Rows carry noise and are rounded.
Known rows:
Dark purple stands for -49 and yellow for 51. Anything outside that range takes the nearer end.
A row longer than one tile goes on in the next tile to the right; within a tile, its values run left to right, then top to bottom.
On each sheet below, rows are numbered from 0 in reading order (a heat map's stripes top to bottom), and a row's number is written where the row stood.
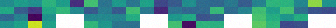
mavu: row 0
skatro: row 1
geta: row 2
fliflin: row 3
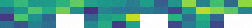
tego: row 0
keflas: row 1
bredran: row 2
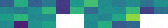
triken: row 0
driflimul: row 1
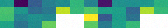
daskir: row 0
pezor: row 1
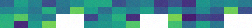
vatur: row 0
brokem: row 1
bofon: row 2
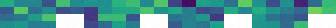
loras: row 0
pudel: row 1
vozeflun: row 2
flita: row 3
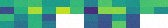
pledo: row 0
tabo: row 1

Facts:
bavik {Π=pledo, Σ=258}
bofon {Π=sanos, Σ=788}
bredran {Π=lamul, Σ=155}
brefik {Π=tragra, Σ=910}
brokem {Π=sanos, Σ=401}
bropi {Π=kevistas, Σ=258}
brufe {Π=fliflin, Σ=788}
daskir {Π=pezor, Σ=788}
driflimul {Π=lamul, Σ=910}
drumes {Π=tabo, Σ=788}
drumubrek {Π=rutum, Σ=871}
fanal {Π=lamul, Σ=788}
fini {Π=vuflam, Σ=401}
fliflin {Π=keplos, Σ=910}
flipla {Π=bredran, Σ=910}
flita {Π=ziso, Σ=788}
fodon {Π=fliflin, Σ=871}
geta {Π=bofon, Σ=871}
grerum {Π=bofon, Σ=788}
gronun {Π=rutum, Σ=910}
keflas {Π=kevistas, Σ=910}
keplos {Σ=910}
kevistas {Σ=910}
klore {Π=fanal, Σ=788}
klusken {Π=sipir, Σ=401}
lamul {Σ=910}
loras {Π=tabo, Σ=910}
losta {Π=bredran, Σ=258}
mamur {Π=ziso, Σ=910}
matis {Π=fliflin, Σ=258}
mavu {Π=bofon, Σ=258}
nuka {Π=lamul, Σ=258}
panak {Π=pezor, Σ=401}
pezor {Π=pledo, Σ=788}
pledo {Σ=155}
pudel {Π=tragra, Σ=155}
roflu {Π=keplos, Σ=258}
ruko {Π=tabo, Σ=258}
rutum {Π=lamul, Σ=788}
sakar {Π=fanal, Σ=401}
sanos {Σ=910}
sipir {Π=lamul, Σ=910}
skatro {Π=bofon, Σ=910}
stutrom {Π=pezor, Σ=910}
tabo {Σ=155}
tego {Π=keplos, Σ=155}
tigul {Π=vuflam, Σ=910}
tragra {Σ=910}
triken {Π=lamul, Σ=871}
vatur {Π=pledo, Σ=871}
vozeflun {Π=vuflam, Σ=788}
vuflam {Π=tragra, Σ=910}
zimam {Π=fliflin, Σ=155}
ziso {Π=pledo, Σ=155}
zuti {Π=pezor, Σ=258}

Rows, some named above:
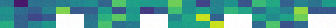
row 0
grerum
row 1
tigul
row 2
panak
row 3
flipla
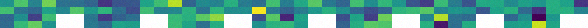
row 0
nuka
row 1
drumes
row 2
stutrom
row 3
matis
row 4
bropi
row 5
fodon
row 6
mavu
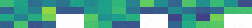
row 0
flipla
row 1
keplos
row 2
bropi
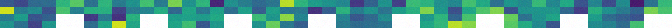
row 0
brufe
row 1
ruko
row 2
mamur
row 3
vuflam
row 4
klore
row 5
zuti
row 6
sanos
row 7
flita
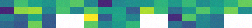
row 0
tabo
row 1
pezor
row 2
tego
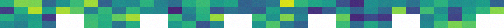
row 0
ziso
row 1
stutrom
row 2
kevistas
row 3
vuflam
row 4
bofon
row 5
bavik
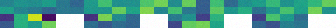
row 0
fini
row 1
zimam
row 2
losta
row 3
tego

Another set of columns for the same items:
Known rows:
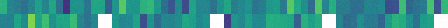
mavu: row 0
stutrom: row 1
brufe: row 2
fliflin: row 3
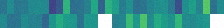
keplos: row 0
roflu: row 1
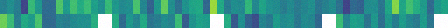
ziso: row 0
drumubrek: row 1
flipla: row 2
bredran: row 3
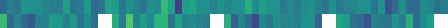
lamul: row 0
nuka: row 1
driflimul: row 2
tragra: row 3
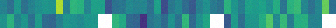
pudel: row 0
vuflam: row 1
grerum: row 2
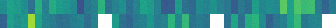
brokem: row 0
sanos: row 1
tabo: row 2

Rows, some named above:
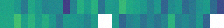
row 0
bavik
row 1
keflas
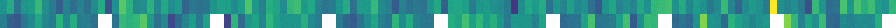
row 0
skatro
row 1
panak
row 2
drumes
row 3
skatro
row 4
bavik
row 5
fodon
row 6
geta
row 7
ziso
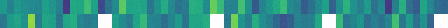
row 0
ruko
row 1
vatur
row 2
fini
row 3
kevistas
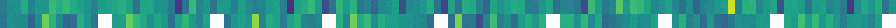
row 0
klore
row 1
zuti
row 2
ruko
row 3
bropi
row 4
vozeflun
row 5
pledo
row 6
pudel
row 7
bavik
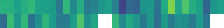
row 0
daskir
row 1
bredran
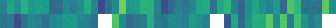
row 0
loras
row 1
mamur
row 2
bofon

